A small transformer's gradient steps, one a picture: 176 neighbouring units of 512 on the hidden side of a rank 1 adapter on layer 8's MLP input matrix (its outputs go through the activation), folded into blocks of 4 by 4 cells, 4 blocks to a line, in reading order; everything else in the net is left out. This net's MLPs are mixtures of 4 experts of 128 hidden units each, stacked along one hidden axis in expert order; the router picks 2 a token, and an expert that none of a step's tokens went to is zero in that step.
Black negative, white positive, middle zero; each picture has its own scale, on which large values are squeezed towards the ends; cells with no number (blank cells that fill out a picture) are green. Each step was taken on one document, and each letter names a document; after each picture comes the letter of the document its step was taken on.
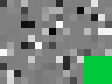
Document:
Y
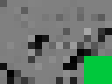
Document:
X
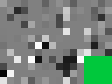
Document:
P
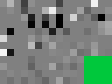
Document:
Y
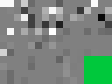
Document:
Y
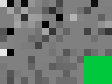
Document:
Y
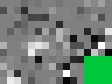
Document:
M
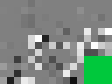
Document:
X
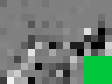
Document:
X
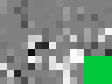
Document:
P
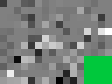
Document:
X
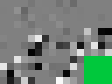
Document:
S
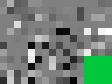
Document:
M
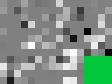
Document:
P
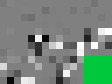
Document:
S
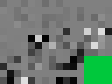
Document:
S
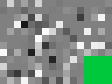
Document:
M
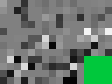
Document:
P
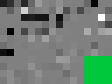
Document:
Y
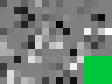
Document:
X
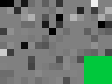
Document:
Y
